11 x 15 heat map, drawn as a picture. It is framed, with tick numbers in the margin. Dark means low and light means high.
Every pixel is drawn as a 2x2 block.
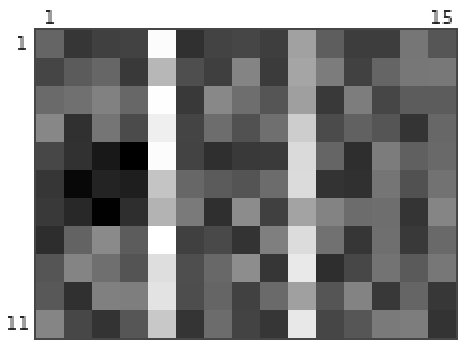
In the middle left lies a patch that is lower than the rest. Most values sit low, with a long tail of high ones. Overall the values sit about 40% of the way up the scale. Columns 5 and 10 stand out from the rest. The ninth with the lowest average is the middle left. No overall slope runs across the table.
